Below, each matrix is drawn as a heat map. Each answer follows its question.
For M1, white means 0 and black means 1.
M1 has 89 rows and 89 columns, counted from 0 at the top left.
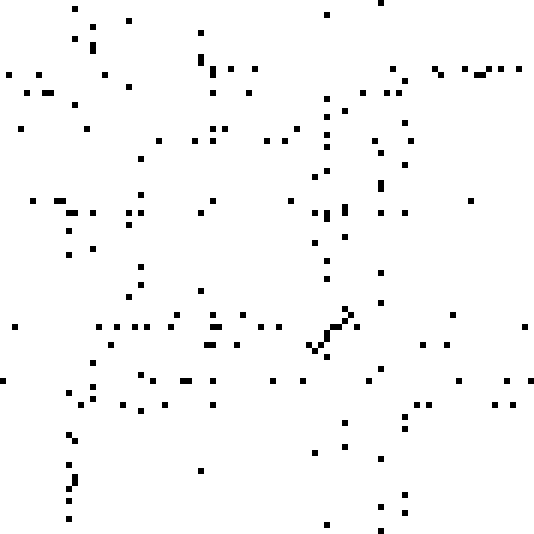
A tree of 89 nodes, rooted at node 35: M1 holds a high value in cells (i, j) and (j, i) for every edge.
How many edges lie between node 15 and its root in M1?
1
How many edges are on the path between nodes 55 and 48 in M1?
4
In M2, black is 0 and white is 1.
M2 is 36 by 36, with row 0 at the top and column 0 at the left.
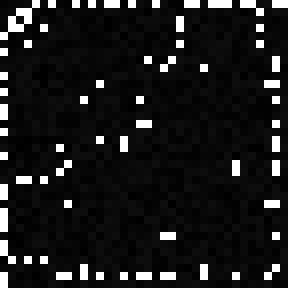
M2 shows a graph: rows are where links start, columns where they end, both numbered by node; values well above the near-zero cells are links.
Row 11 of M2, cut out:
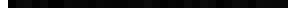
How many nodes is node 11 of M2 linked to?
1
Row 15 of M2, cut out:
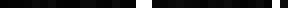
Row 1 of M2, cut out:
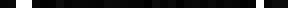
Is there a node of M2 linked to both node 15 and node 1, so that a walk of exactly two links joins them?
no
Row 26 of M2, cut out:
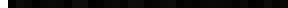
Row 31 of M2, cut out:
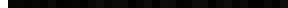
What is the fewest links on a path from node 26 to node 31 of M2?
2
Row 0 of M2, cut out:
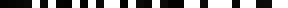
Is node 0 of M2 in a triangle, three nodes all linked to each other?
no
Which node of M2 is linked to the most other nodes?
node 0
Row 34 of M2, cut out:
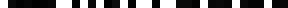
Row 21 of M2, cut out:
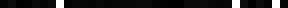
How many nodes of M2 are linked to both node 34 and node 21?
2
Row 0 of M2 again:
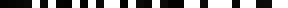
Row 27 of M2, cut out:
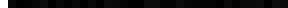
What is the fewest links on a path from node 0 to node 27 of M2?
1
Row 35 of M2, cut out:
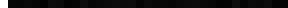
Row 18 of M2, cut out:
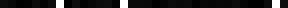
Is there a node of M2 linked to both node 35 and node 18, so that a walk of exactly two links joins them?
no
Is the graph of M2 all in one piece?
no
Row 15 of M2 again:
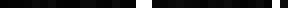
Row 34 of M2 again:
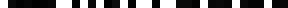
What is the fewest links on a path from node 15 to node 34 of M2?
1
